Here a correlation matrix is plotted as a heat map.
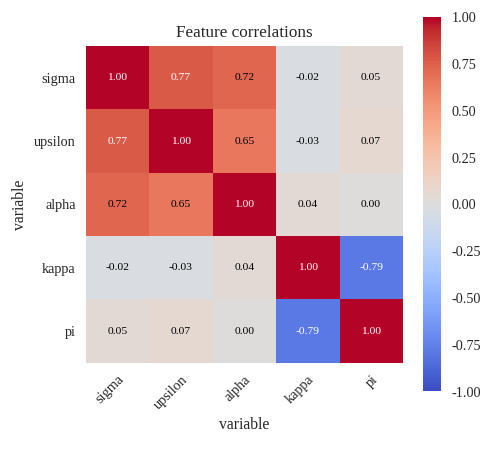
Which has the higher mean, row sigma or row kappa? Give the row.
sigma
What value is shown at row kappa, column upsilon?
-0.03
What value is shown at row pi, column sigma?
0.05
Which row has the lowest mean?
kappa
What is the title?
Feature correlations
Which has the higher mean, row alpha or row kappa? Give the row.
alpha
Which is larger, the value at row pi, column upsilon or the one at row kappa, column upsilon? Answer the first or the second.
the first
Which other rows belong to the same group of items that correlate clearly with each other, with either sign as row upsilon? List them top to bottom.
sigma, alpha
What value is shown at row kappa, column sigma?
-0.02
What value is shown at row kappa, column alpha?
0.04
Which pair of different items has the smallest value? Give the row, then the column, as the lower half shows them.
pi, kappa
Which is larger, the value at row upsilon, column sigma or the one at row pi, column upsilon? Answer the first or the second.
the first
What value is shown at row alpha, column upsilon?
0.65
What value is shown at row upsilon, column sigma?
0.77
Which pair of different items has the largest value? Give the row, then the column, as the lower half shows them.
upsilon, sigma
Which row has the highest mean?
sigma
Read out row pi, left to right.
0.05 0.07 0.00 -0.79 1.00
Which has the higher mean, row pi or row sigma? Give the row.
sigma
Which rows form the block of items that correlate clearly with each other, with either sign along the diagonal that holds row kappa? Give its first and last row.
kappa to pi
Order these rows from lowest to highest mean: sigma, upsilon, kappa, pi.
kappa, pi, upsilon, sigma
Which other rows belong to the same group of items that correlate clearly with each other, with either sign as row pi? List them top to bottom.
kappa
